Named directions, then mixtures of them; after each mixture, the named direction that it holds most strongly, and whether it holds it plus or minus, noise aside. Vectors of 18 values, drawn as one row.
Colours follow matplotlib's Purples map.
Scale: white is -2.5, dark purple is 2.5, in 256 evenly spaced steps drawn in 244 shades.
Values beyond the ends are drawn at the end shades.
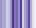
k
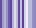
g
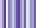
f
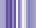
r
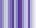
k, plus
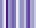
f, minus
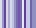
f, plus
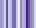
f, minus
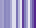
k, minus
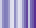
k, minus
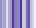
k, plus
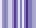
g, minus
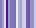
f, minus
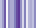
f, plus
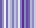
f, minus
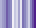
k, minus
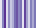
f, plus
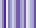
f, plus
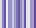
f, plus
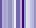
g, plus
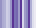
k, plus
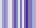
g, minus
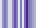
g, minus
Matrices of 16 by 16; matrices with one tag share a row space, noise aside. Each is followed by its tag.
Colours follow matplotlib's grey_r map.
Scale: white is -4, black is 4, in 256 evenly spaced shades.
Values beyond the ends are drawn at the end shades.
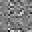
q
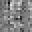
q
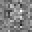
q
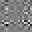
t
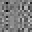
t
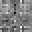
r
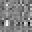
t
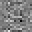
q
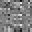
q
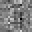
q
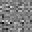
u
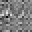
u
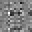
q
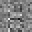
q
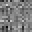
u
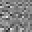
u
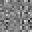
t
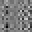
t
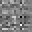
r
